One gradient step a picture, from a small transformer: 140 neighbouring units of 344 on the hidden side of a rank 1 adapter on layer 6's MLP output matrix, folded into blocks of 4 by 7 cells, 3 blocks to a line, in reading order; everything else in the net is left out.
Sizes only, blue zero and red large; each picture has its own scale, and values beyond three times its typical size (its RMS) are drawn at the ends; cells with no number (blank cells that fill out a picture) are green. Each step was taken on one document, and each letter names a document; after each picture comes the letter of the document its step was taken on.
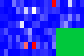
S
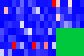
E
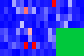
S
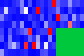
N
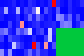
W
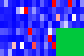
E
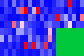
N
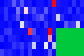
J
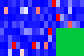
N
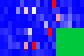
S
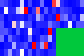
N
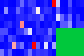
W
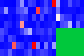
W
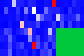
J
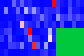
J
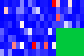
E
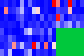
E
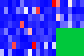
W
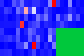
S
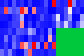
E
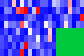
N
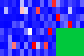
N
